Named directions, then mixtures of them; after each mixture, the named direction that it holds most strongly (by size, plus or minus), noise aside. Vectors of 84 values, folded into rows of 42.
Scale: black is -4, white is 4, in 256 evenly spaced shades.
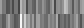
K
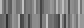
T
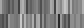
K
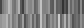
T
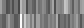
K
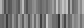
T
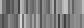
K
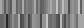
T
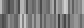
K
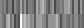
K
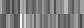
K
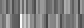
K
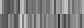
K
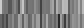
T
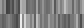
K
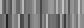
T
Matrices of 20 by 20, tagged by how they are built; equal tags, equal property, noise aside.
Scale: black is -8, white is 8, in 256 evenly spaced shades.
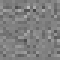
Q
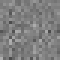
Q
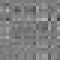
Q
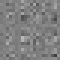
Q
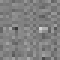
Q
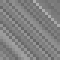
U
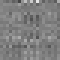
Q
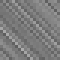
U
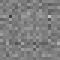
Q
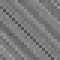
U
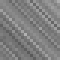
U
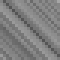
U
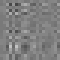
Q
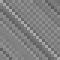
U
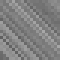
U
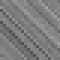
U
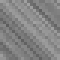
U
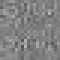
Q
